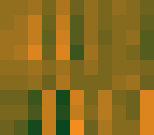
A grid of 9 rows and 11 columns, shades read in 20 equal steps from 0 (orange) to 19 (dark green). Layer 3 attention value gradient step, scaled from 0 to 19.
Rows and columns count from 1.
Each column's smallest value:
7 6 2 4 2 0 7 5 8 7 2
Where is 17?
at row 8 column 5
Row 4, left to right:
7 6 2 11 2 15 7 10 9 10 13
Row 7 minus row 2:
3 4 11 -7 14 -10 2 -5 1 2 -10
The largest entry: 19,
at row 9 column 5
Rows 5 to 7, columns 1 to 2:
8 8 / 9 9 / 11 11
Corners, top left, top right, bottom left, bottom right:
8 11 11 2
